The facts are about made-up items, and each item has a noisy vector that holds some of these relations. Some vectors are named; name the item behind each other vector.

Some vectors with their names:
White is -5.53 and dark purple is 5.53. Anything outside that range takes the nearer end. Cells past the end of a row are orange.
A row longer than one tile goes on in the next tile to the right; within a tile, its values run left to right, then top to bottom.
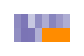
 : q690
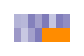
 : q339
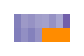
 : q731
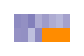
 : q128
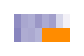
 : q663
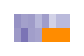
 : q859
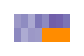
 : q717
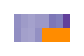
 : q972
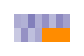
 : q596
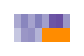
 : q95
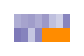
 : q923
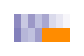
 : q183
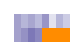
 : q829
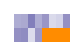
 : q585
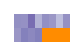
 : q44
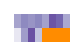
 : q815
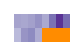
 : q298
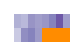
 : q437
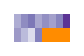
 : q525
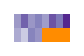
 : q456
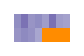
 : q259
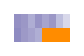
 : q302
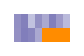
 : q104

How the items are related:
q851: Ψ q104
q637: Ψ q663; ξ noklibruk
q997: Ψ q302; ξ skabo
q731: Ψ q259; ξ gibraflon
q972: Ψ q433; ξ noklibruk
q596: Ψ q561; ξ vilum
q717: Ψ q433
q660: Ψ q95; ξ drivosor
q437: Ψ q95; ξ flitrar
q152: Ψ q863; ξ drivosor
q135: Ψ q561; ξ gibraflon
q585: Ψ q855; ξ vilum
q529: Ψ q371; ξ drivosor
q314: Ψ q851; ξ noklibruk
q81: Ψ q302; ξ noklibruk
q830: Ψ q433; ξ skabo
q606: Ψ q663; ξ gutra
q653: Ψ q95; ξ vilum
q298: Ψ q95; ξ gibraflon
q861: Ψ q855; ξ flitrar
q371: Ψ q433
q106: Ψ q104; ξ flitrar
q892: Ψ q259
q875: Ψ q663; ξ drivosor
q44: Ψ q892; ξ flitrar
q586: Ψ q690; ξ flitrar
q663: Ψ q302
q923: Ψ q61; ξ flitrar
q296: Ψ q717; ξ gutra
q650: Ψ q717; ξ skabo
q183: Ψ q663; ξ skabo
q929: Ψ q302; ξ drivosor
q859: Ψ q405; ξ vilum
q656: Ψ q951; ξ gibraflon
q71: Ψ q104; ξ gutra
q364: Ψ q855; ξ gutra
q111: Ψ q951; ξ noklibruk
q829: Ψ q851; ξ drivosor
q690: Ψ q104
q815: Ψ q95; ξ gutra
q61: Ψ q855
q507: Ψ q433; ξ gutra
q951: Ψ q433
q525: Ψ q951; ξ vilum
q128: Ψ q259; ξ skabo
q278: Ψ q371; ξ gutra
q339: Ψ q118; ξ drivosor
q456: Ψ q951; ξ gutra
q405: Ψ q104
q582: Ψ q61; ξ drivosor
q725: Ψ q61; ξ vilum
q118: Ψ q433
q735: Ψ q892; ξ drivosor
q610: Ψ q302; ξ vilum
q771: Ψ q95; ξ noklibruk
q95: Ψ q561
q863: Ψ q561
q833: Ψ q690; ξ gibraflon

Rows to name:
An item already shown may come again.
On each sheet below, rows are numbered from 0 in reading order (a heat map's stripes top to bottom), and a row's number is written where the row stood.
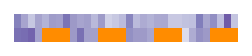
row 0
q833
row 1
q859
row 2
q81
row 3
q660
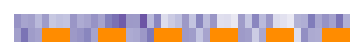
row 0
q859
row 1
q135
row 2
q735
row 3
q610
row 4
q610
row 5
q653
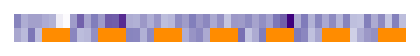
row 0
q606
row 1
q951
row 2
q861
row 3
q364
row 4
q656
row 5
q61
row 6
q152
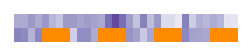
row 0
q861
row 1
q771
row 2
q610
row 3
q637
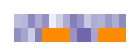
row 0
q582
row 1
q314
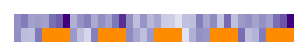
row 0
q111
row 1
q525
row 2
q997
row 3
q660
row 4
q656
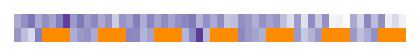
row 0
q525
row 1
q364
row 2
q855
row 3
q71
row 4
q302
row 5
q875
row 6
q929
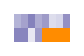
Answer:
q725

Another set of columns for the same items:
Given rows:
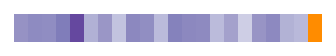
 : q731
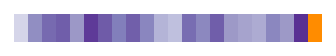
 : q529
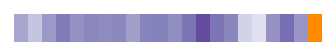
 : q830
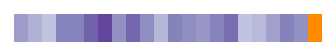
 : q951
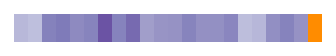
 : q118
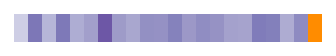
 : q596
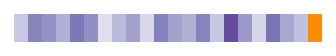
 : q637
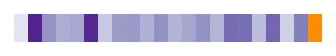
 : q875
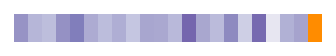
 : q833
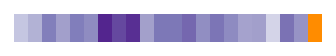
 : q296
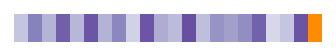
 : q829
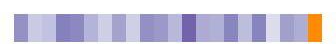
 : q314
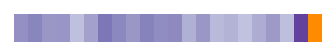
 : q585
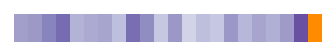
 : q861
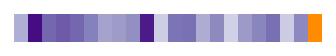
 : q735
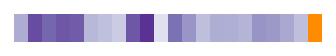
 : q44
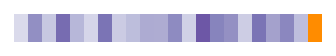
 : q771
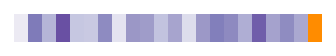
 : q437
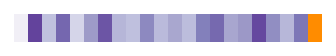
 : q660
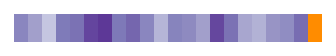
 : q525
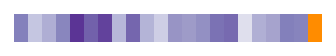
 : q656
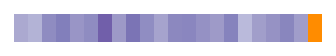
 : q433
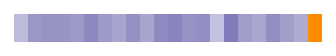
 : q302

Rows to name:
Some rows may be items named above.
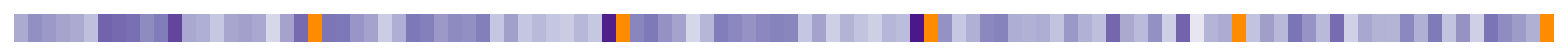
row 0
q364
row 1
q725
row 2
q725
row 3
q833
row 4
q135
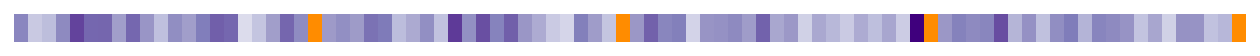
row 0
q111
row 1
q128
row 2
q582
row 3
q731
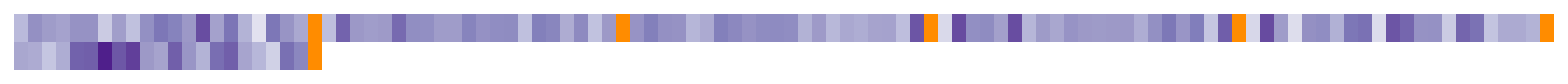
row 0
q997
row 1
q610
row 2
q585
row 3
q929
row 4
q606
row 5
q456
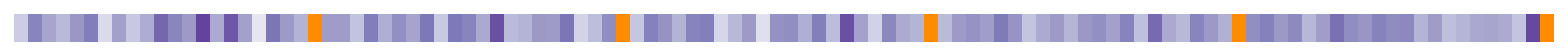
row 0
q183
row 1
q859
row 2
q637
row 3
q81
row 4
q585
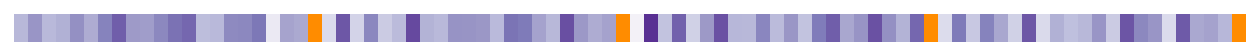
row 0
q71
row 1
q653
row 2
q660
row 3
q298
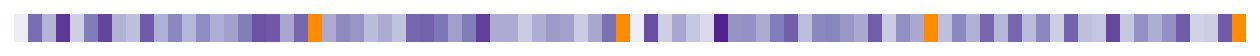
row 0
q152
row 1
q364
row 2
q815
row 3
q829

